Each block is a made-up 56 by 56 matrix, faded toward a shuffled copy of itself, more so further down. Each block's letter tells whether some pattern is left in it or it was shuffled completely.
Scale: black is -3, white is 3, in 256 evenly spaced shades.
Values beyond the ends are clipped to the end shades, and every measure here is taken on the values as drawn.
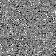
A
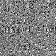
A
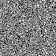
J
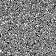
J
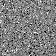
J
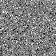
J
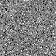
A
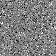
J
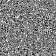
A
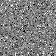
A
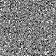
A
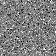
J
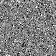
J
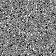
J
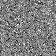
A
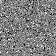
J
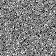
J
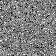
J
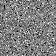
J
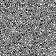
A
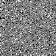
A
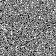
J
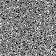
J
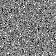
J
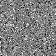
A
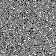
J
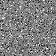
A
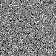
A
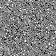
J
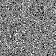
A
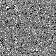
J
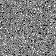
J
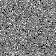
J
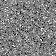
J
